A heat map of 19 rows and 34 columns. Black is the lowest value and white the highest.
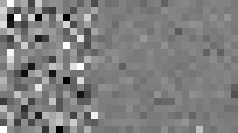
Average level on the scale: 50%. Slope: none. Histogram: heavy tails on both sides. Seam: vertical, 40% of the way across, the right part calmer.
